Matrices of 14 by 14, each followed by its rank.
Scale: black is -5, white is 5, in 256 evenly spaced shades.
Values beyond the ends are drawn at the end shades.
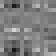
two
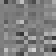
two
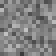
full rank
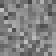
full rank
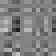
two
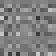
two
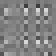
two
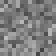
full rank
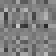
two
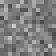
full rank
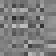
two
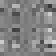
two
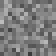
full rank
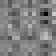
two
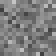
full rank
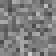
full rank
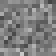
full rank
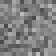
full rank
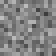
full rank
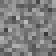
full rank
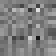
two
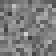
full rank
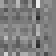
two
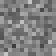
full rank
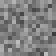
full rank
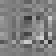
two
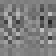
two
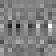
two
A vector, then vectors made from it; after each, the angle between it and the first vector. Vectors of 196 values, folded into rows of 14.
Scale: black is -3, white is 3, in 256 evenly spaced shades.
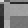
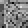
partly aligned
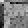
nearly parallel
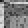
nearly opposite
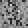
orthogonal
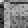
nearly parallel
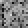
partly aligned
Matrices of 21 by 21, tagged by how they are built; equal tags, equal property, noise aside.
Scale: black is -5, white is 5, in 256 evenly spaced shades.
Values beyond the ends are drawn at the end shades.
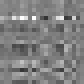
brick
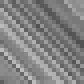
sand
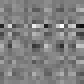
brick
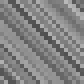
sand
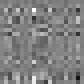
brick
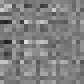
brick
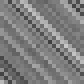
sand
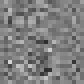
brick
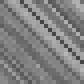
sand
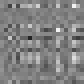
brick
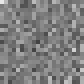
brick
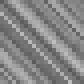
sand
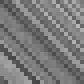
sand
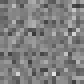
brick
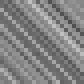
sand
